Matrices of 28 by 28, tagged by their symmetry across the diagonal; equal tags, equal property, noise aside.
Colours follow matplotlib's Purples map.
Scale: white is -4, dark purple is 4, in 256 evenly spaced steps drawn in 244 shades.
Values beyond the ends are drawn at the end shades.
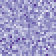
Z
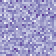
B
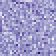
Z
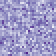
Z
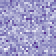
B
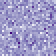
B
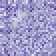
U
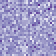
B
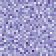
Z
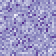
U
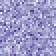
B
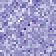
U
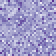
U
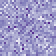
U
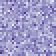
Z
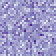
U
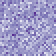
U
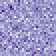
B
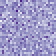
Z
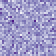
Z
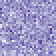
B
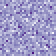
Z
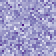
B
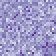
U
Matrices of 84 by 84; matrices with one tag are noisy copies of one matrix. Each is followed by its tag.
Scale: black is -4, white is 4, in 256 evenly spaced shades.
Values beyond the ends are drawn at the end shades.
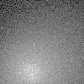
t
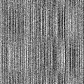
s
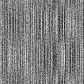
s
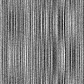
s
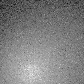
t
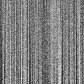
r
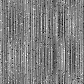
s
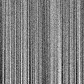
r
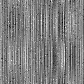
s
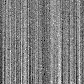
r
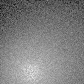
t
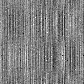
s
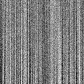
r
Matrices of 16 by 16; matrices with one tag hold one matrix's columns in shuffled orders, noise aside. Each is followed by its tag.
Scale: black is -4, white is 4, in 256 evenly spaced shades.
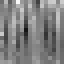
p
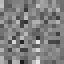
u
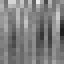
p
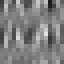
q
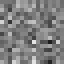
u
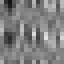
q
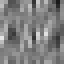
q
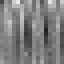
p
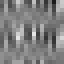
q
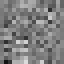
u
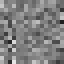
u
